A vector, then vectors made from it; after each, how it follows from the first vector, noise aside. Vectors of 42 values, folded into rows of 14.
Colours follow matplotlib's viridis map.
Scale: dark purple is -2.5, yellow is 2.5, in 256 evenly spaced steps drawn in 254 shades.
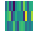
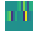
partly zeroed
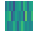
shrunk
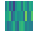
shrunk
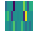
partly zeroed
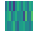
shrunk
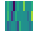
partly zeroed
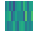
shrunk
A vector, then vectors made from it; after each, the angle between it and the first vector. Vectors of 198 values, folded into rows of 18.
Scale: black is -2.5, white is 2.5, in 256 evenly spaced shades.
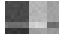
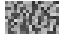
orthogonal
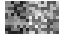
partly aligned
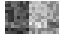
nearly parallel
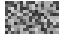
orthogonal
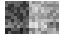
nearly parallel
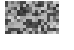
orthogonal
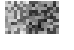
partly opposed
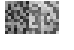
partly aligned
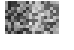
partly aligned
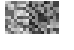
partly opposed
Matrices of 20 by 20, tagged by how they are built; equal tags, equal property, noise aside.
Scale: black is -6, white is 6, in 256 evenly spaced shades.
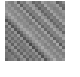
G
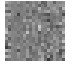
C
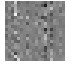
C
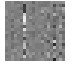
C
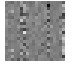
C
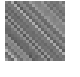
G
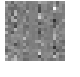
C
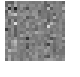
C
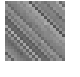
G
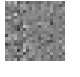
C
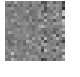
C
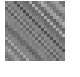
G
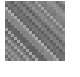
G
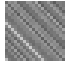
G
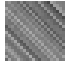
G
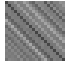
G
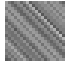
G
